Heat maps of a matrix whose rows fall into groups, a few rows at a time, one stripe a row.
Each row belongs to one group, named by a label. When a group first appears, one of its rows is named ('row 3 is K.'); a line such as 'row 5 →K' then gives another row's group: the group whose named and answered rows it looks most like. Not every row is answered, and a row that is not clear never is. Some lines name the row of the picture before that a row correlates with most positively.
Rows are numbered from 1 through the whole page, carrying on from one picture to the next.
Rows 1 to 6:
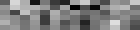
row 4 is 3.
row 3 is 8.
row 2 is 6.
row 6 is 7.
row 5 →7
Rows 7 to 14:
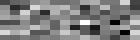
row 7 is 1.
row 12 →6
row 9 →8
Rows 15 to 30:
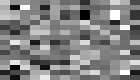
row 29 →1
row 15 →7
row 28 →8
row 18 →7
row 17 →7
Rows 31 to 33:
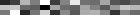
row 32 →3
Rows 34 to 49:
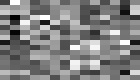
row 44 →1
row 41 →8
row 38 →8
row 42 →1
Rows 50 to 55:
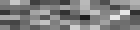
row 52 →1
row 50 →3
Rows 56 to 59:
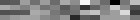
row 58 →1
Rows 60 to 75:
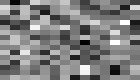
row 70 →8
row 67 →3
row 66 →7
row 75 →6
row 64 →1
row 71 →6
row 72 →8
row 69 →6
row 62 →8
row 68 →7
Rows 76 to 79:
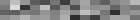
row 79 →6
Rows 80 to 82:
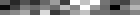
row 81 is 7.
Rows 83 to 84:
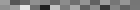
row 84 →8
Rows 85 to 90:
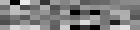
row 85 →8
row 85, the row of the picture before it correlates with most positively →84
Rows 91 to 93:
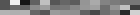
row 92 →1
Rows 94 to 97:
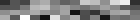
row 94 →1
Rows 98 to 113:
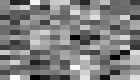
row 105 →6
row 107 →1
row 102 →8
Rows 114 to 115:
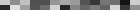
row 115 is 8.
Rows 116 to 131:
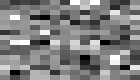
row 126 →1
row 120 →6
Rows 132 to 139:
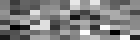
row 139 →1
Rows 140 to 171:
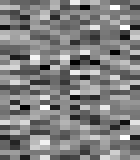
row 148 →6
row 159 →6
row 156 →3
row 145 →1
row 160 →8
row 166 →3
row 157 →1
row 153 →3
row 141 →7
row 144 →7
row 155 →7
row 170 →7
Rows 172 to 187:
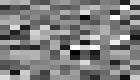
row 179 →1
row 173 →1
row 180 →7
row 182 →6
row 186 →8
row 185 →1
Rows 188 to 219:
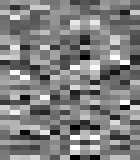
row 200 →1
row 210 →3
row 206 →6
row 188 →6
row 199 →7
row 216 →7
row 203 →8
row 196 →7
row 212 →7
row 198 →7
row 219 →6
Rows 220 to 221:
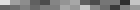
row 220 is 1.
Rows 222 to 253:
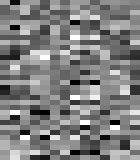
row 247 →7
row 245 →8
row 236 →7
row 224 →3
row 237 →1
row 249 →8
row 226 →6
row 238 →6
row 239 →1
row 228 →8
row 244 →3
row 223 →8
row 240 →1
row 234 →6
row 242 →6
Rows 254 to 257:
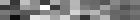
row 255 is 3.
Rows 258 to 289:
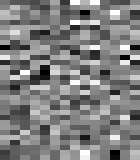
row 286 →8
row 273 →3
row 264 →3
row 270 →1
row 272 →8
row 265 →3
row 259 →3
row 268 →6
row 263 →6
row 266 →8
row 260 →7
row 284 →8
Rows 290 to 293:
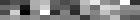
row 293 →7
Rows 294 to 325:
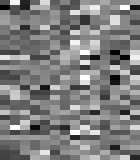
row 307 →7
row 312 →3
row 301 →1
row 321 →6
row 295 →1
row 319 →3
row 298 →7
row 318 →8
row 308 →1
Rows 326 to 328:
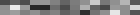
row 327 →3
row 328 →7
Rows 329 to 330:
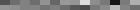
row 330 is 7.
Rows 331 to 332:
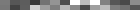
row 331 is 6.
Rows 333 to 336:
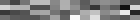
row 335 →1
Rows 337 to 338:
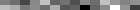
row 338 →7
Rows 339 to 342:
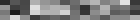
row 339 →1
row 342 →3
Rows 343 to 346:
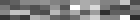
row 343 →1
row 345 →8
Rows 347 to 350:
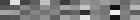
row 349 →7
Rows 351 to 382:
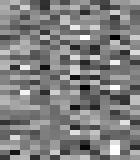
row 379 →7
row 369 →8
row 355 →8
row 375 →1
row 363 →7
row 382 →3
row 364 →8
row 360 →6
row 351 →3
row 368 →7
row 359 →8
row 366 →6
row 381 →8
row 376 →6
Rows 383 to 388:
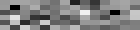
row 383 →6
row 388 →8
